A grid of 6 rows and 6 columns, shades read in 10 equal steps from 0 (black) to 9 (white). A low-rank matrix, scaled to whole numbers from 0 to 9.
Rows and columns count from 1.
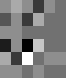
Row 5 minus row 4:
5 -3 9 -3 1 1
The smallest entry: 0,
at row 4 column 3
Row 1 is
5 6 5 2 5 4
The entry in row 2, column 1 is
3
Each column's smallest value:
1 2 0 2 4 4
